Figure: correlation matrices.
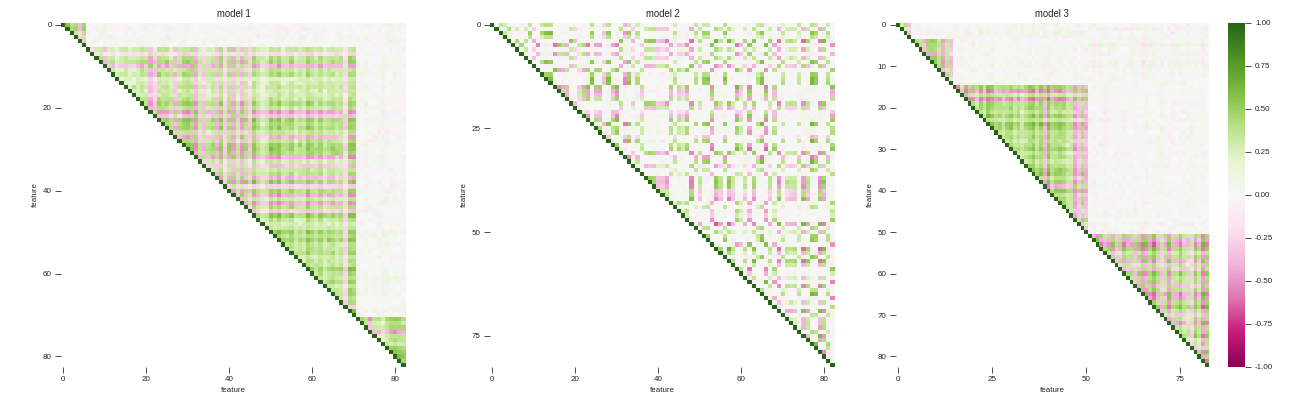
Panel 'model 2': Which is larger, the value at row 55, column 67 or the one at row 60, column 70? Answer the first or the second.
the first
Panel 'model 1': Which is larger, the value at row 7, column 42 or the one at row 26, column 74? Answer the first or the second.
the second
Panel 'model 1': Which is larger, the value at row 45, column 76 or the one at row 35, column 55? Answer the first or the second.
the second
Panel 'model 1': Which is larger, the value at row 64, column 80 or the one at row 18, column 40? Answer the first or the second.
the second
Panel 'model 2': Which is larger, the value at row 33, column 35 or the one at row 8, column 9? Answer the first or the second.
the first
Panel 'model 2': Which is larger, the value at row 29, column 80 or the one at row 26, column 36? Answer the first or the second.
the second
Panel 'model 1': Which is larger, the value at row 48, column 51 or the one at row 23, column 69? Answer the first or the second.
the second
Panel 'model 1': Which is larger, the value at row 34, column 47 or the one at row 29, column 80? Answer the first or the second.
the second
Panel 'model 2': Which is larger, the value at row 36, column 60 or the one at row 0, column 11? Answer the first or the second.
the first
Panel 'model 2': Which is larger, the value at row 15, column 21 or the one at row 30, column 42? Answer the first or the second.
the second
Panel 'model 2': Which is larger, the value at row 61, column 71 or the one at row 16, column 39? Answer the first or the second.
the first
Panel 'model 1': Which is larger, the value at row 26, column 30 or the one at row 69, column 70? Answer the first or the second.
the second
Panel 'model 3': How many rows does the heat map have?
83
